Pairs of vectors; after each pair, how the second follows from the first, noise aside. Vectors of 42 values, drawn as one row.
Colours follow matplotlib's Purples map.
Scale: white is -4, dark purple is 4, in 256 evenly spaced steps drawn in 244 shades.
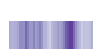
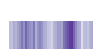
copied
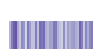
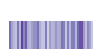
wrapped around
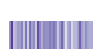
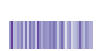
copied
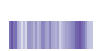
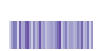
shuffled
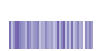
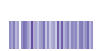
shuffled
